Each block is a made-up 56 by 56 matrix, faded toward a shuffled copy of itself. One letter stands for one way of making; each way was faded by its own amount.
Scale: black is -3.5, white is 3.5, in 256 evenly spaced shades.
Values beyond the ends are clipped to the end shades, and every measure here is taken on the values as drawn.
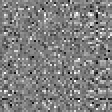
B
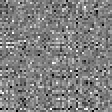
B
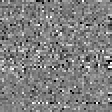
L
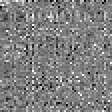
B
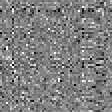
B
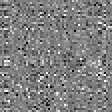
B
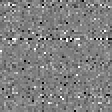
L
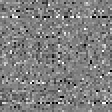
L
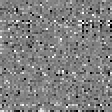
L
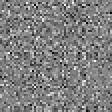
B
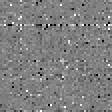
L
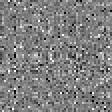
B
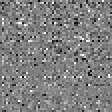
L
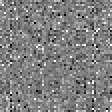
B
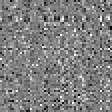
B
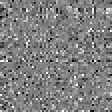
B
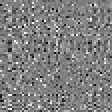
B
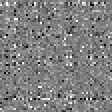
L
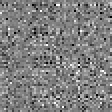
B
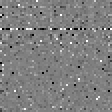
L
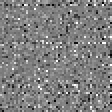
L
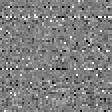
L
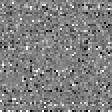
L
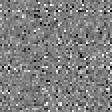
B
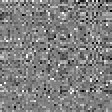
B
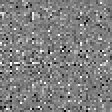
L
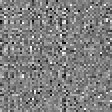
B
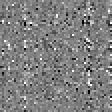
L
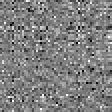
B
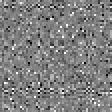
B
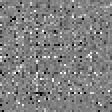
L
